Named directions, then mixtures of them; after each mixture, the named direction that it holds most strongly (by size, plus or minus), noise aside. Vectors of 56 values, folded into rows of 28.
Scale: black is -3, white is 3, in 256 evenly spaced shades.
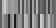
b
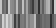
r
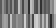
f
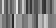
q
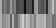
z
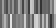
f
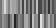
b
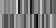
f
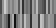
b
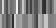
q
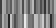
f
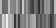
r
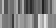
q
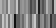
r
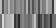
r
